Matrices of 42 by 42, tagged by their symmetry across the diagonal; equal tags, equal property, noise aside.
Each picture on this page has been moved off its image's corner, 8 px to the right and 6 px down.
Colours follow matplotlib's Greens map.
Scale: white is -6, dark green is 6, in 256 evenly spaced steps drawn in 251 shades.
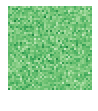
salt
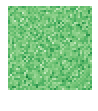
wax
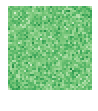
wax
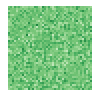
wax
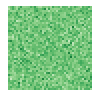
salt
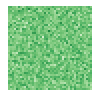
salt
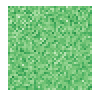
wax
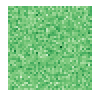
salt
